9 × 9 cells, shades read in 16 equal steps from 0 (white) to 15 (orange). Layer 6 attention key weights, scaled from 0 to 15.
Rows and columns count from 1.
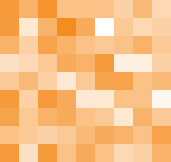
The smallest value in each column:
4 3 6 3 3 0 2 2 1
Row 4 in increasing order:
2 2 4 5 6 7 10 11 13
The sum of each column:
93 57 91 84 75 69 61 66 63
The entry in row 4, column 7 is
2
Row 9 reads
13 4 13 8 11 8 5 6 10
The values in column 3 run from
6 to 14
